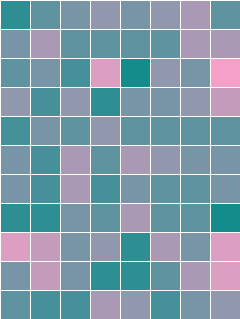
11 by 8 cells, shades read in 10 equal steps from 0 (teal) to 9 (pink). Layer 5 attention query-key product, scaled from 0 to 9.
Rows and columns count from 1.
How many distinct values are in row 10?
6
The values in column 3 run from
2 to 6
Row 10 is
4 7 4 1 1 3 6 8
